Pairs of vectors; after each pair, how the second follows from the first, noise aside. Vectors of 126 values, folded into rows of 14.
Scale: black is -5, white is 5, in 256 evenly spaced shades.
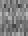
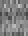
negated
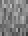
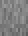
shrunk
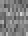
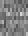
copied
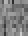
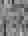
copied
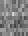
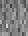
shuffled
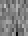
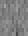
shrunk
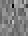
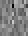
copied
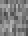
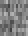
negated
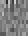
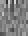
copied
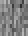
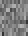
shuffled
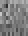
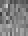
negated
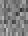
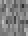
shuffled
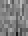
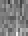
negated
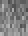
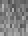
copied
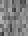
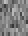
shuffled
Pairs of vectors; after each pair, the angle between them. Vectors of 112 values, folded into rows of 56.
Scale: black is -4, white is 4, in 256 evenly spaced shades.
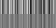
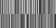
partly aligned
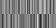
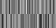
nearly parallel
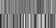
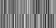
partly aligned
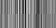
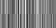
nearly opposite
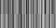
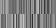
orthogonal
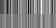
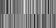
partly aligned
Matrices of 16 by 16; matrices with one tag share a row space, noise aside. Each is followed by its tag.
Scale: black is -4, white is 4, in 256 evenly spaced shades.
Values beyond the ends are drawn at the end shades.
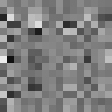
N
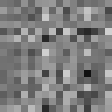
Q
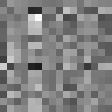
N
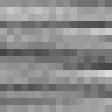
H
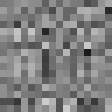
Q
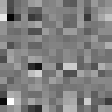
N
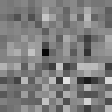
Q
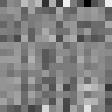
Q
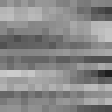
H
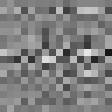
Q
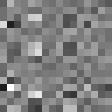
N
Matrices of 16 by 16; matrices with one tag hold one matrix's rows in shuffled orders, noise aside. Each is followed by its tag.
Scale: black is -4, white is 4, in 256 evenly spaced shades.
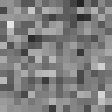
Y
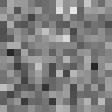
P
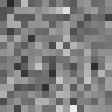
P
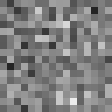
P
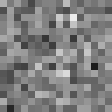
P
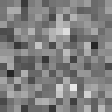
P
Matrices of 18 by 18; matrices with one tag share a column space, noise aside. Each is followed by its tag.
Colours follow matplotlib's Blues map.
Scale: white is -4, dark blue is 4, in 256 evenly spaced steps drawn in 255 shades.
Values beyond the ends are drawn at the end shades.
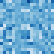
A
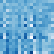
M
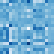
A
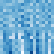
M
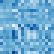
A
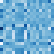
A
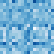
A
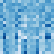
M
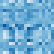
A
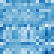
A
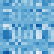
A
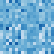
A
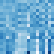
M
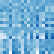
M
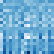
M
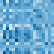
A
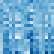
M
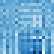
M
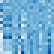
M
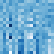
M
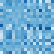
A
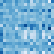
A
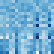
M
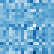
A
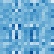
A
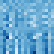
M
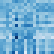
M
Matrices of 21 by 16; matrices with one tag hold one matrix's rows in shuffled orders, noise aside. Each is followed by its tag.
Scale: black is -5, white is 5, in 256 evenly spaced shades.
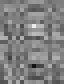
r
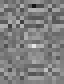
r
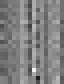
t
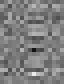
r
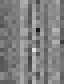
t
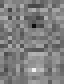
r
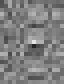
r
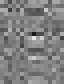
r
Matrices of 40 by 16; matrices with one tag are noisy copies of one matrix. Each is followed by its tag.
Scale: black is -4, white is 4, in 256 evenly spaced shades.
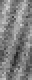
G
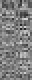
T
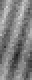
G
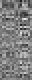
T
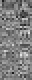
T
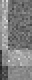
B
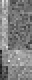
B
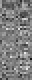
T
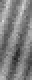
G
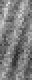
G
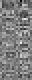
T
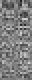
T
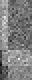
B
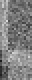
B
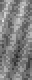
G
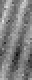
G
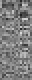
T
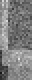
B
